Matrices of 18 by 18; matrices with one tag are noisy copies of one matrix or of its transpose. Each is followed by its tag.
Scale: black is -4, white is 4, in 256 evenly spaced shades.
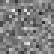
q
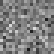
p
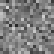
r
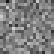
r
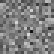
p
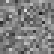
q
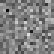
p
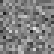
p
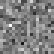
q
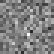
p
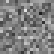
q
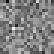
r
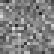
r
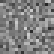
p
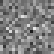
p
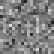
q
